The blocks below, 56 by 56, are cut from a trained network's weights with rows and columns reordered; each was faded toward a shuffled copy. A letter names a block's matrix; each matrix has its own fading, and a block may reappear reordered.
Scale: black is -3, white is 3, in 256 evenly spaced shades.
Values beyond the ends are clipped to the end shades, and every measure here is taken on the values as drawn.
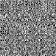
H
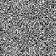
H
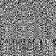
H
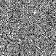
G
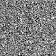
G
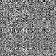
H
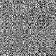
H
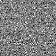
G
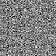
H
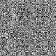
H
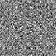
H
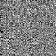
H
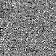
G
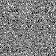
G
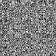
H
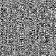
H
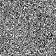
G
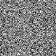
H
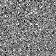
G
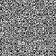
H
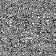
G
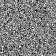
G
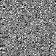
G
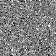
G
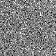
G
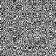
H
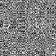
H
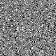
G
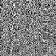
H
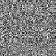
H
